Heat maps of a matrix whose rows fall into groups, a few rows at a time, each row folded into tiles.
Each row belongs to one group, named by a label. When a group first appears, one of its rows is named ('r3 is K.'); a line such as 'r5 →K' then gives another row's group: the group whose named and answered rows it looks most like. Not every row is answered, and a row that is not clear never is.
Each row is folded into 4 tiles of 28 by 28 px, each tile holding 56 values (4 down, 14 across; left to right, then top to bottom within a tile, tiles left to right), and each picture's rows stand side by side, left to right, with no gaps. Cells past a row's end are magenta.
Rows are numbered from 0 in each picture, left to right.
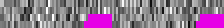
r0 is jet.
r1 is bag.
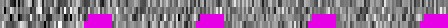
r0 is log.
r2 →bag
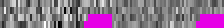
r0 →bag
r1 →log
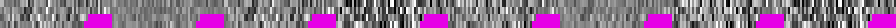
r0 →jet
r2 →jet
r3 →log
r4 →bag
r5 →jet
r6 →bag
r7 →log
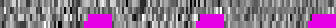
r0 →bag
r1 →jet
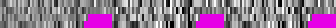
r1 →bag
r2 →bag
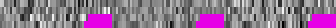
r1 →bag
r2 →bag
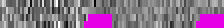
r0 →log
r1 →bag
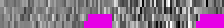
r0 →jet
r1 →log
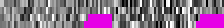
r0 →jet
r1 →log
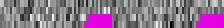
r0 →jet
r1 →bag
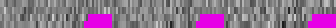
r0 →jet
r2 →bag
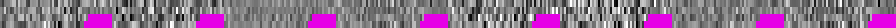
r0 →bag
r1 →log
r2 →jet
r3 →log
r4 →jet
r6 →log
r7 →log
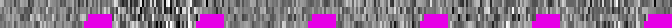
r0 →jet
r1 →log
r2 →log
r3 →bag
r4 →log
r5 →log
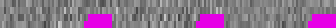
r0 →log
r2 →bag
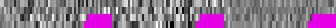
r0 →jet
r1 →bag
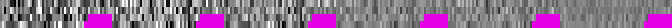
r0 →log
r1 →bag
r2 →bag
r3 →bag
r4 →bag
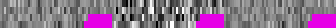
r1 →log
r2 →bag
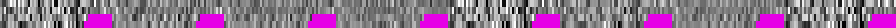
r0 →bag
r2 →jet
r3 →log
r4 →bag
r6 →jet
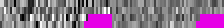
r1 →log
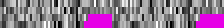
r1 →bag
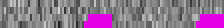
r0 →bag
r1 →jet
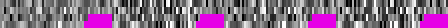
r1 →log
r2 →log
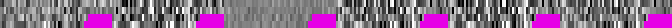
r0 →bag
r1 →log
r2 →jet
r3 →log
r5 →log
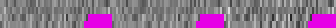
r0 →jet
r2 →jet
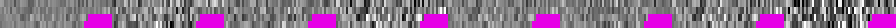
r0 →jet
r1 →bag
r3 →jet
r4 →jet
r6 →jet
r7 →log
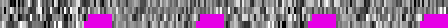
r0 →log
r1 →jet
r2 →bag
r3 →jet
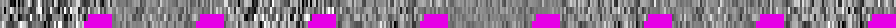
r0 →log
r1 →jet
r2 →jet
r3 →bag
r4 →bag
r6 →jet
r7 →bag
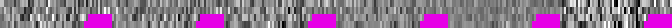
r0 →jet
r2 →bag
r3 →bag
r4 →log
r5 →bag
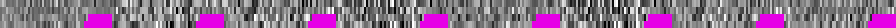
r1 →bag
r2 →jet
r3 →log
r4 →log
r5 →log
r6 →jet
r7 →jet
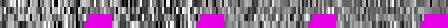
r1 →log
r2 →jet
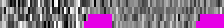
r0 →log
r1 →jet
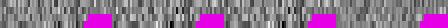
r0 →bag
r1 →bag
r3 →jet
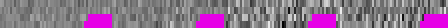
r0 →jet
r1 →log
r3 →jet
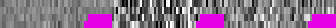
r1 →log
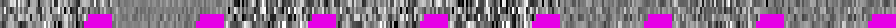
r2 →log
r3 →bag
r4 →log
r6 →log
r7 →log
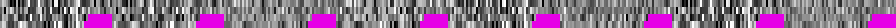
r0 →log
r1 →log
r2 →bag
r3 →bag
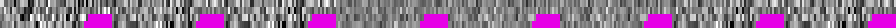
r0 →jet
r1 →bag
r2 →bag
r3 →log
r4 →jet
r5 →jet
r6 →bag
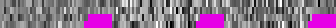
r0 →log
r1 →bag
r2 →log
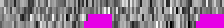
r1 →bag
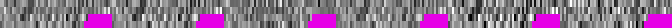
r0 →jet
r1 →jet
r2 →log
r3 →jet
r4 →jet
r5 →bag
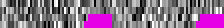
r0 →log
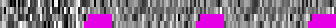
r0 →log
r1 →jet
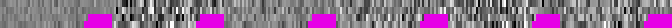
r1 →log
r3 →jet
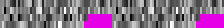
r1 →log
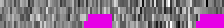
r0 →jet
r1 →log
